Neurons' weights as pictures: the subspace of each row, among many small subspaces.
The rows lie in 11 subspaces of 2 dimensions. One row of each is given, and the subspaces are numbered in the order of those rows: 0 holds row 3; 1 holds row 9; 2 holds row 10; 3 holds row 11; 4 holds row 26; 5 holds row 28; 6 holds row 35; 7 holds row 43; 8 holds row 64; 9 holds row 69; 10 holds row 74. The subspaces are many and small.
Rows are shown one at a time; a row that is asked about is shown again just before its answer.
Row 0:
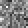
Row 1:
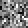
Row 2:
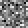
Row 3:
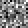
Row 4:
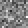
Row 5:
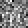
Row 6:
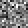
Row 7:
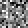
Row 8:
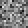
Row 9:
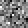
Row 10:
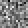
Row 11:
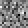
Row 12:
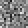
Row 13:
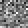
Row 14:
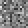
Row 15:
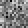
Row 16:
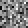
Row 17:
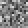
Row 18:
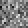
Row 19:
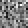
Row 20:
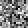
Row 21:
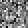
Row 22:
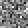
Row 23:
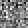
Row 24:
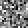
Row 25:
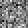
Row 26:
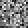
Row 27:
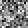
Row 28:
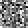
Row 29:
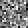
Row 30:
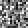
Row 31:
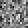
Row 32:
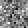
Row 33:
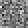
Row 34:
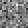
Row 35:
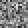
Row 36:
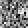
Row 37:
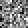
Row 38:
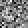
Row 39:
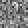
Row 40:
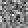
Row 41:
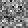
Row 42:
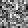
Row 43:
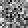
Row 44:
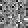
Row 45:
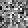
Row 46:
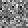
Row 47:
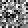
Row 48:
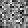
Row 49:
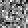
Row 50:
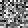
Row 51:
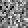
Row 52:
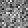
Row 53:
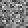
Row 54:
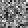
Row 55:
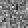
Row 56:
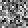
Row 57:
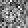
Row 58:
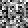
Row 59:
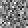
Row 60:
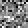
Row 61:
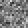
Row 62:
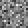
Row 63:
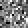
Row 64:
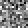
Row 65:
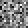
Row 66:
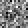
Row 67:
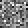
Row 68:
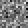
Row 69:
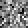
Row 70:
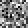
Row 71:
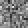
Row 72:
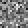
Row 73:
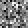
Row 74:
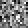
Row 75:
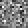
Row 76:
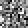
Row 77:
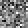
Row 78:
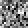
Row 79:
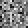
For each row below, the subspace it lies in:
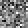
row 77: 4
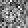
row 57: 7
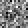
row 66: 0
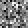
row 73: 6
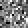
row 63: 1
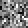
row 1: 9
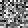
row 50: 5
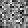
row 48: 5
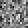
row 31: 10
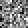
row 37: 7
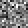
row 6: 8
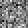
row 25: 6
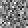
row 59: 3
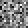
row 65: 0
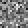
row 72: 6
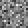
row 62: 4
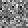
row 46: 9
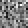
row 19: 2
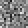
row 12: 0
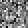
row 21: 6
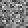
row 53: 4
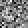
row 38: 9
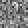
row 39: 6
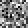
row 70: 8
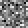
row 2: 4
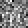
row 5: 10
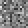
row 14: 0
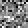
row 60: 3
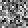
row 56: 9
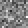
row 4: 9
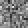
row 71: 8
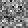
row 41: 9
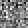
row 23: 2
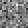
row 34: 7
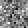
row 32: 1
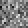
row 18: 3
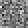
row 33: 5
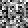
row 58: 7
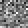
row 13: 5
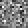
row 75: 5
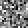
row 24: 8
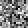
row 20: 1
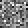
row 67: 5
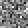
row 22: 8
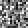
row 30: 2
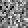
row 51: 2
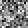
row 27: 3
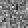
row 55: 8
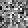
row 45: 7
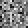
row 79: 0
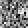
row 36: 3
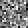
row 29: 8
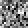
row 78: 3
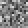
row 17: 10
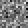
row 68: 0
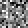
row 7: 8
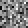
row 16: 7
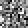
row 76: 7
